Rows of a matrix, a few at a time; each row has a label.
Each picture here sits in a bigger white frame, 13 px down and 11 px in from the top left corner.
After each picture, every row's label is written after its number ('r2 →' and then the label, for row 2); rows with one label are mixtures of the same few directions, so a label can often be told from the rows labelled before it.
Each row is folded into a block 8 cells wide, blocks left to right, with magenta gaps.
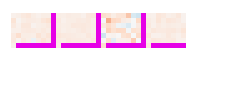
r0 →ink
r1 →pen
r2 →pen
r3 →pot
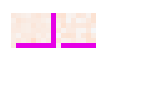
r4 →ink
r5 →pot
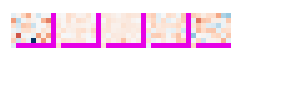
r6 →ink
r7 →pot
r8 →ink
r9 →pot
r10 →pen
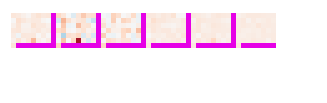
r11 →ink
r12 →ink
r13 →pot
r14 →pen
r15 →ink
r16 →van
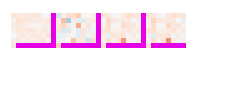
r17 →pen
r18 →van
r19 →ink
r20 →ink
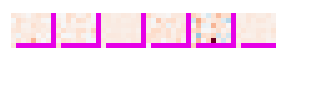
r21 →ink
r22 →pot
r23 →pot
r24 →van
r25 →ink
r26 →pot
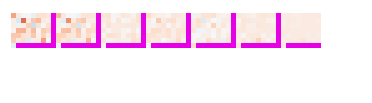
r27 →van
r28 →van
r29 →pot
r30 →van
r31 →van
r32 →ink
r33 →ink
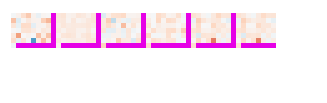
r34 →ink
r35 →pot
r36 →van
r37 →pot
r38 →ink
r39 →ink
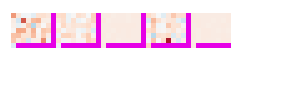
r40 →van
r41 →pot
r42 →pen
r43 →ink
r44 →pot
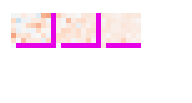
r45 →pen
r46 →van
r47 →ink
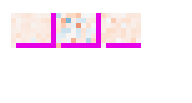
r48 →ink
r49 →van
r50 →van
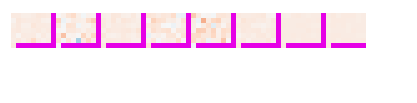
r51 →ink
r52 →ink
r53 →pot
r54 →pen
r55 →van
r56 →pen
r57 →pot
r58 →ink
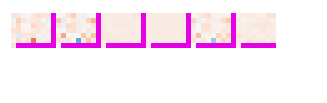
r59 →ink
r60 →ink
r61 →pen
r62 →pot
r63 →ink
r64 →pen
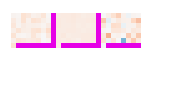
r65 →pot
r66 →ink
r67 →ink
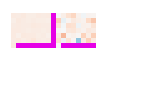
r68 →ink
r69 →ink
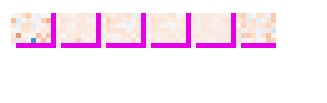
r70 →ink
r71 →ink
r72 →pen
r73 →pen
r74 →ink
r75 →pot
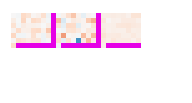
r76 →pot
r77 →ink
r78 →pen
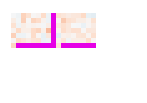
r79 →pot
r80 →pen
